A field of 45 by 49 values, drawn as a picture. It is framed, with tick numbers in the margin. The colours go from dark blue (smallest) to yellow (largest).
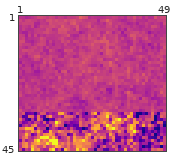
Ninth with the lowest average: bottom right. Slope: none. Histogram: heavy tails on both sides. Mirror symmetry: none. Seam: horizontal, 70% of the way down, the top part calmer. Stripes: none.
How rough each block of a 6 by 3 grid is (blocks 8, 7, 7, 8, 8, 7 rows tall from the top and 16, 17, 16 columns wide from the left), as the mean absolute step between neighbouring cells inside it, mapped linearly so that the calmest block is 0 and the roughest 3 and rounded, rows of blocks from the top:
0 0 0 / 0 0 0 / 0 0 0 / 0 0 0 / 3 2 3 / 3 2 3
